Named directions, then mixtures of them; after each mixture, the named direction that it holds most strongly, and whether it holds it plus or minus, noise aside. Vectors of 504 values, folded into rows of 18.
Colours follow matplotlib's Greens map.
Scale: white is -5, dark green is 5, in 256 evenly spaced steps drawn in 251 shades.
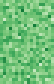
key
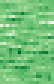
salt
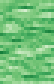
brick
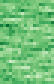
salt, minus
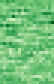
salt, minus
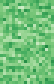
key, minus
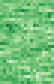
brick, minus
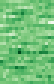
salt, plus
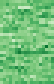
brick, minus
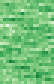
salt, plus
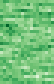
brick, minus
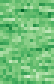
brick, minus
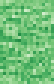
key, plus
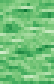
brick, minus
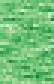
brick, plus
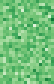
key, minus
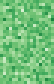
key, minus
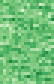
key, minus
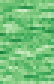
brick, plus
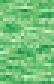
brick, minus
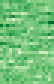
salt, minus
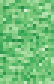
key, plus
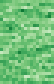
brick, minus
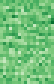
key, minus
